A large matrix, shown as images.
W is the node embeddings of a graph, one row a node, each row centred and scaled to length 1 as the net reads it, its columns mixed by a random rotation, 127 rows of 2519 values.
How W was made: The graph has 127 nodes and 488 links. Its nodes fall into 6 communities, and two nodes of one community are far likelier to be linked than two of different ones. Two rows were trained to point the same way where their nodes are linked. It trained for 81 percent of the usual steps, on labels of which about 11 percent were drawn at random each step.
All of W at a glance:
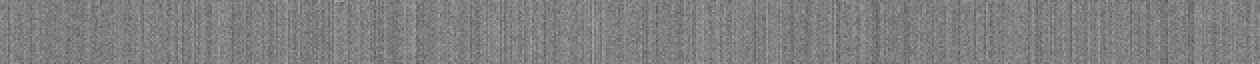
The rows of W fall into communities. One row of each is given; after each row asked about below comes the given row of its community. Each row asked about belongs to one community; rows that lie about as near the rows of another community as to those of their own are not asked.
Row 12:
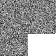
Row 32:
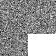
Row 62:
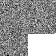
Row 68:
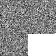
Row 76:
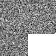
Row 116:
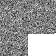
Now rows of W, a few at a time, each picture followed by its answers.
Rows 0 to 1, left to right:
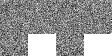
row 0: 62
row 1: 62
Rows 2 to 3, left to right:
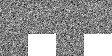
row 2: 76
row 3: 116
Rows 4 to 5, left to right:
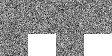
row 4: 62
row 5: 76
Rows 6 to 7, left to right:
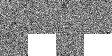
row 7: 62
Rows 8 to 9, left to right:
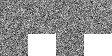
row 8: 68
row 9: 76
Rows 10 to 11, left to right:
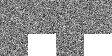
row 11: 62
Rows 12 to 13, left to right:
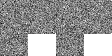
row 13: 68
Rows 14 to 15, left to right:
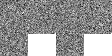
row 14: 68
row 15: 32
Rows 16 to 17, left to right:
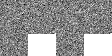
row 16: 68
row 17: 116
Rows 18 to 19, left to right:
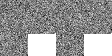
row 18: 76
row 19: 76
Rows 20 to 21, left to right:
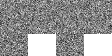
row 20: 12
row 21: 12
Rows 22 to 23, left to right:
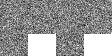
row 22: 68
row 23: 12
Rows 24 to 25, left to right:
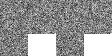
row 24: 68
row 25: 62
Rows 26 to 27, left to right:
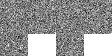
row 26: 12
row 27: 68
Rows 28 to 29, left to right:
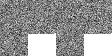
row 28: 62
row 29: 12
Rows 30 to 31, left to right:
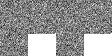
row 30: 116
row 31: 116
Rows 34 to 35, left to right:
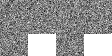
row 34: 62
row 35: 12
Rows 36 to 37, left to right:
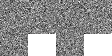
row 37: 76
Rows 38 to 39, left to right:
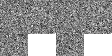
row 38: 32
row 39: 32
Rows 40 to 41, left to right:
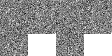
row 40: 12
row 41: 12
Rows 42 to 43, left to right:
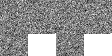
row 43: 76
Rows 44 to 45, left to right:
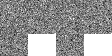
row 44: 68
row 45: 32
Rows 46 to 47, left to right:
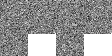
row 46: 68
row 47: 12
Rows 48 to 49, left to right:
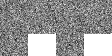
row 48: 32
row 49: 116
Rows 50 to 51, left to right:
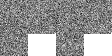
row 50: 32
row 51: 12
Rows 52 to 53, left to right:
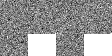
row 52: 12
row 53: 76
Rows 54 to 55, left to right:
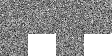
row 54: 62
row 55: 62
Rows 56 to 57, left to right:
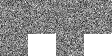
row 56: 116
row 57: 116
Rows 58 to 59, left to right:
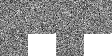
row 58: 32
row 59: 68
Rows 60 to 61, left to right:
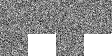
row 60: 12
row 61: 32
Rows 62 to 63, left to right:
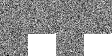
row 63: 76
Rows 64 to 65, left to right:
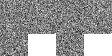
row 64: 62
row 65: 76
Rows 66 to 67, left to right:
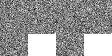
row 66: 62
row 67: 116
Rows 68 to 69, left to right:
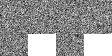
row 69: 32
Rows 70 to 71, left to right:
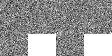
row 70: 62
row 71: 76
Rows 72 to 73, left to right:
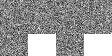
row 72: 12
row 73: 32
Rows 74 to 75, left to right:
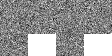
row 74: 12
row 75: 62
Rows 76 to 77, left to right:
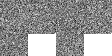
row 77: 116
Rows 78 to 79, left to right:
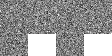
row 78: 32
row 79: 76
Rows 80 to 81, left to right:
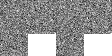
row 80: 32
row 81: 68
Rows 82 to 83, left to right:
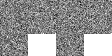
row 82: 12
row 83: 68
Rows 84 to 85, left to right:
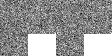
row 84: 32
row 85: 12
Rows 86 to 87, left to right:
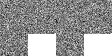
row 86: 62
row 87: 116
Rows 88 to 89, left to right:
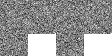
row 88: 68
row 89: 76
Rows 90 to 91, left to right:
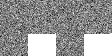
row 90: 32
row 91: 76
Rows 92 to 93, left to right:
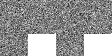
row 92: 68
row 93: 12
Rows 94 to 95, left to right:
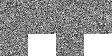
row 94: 62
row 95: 32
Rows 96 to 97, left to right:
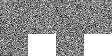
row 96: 68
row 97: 32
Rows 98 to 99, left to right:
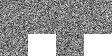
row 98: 68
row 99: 32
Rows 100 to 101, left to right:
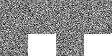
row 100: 76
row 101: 62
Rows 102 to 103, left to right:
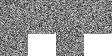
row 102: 32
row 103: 32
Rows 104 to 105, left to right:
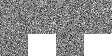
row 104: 12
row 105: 62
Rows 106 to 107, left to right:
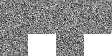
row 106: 12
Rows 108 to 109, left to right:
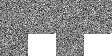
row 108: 76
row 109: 68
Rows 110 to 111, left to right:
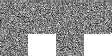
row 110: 116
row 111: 32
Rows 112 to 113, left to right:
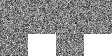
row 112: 12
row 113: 12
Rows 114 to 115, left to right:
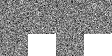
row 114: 68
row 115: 116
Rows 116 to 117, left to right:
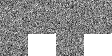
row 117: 62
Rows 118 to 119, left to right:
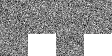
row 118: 116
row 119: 12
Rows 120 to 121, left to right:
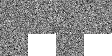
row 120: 62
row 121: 76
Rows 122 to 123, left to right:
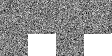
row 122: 62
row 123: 68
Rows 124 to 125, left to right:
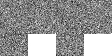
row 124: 12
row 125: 116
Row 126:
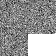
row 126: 32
